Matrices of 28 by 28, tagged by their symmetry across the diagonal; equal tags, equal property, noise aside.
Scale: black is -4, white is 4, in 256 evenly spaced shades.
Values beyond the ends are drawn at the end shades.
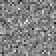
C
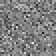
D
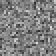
C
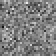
D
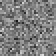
C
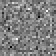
D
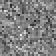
D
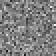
D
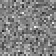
C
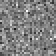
C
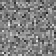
C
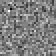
D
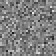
D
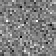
D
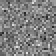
D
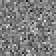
C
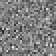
C
